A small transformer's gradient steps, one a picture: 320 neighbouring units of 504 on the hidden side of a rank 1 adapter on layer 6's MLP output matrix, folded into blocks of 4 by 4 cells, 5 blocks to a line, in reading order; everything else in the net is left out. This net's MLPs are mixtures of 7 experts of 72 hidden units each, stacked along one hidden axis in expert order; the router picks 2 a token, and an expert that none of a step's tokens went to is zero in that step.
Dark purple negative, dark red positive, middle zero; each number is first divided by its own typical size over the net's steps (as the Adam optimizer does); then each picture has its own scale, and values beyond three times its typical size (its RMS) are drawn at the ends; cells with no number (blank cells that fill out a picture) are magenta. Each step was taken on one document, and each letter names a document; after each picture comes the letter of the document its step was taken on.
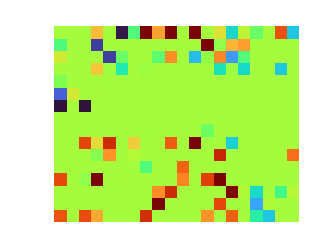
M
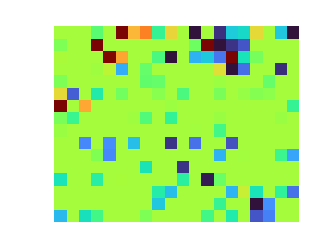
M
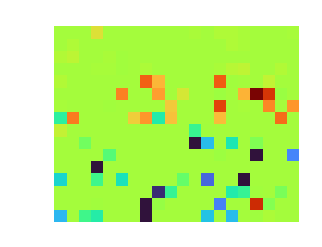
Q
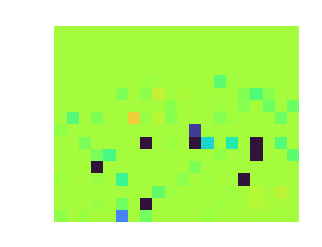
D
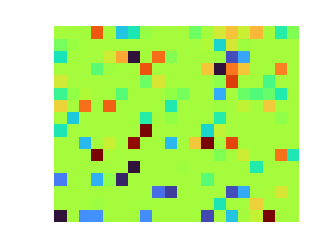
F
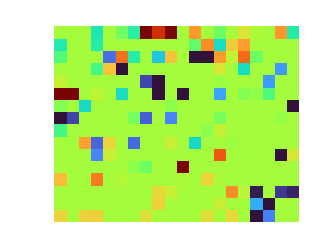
M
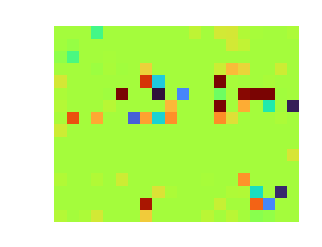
Q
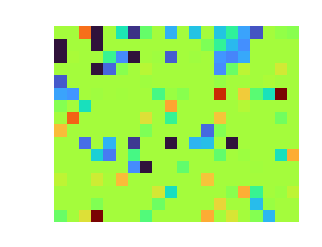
F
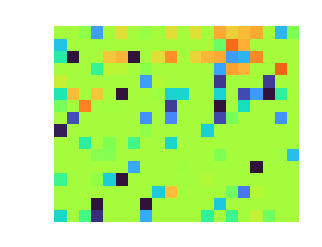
F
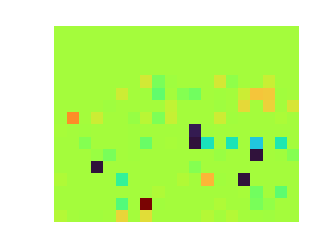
D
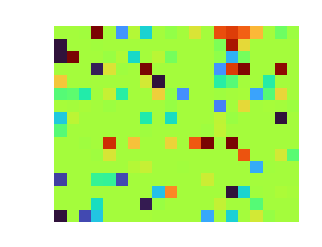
F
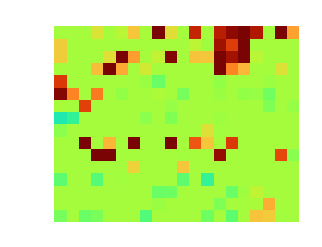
M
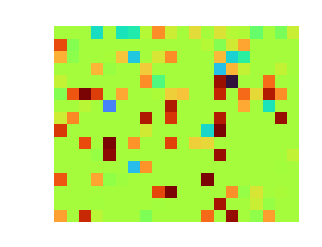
F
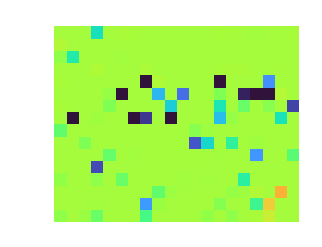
Q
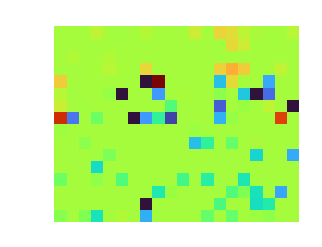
Q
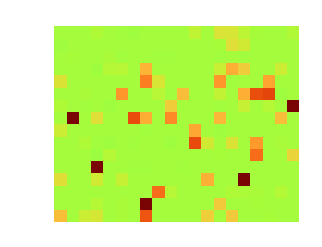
D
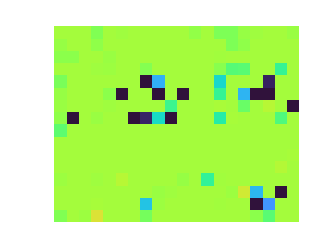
Q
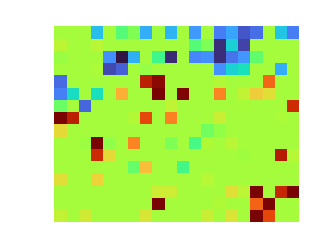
M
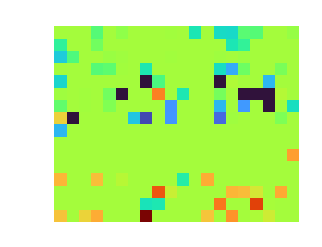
Q
